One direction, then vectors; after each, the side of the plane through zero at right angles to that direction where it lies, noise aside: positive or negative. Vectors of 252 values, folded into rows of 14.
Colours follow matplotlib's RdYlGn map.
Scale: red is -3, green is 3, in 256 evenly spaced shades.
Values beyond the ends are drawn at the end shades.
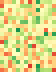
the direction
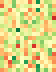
positive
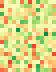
positive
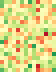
negative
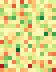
positive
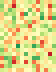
negative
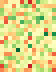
positive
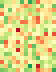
negative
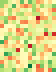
negative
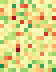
negative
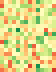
positive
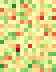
negative
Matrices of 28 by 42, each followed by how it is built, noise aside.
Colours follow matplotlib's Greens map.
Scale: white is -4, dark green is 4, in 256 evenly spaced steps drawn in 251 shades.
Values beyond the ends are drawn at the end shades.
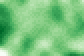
smooth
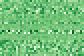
uneven rows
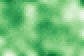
smooth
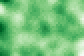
smooth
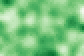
smooth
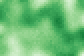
smooth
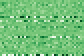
uneven rows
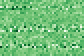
uneven rows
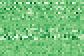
uneven rows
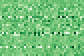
uneven rows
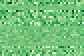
uneven rows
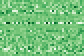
uneven rows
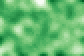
smooth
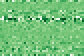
uneven rows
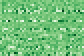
uneven rows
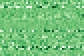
uneven rows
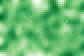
smooth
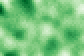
smooth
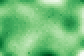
smooth
